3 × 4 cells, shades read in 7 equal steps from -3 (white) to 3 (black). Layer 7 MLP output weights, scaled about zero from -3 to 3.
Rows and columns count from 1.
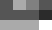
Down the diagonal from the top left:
1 1 -1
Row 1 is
1 -1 0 1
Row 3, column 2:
-1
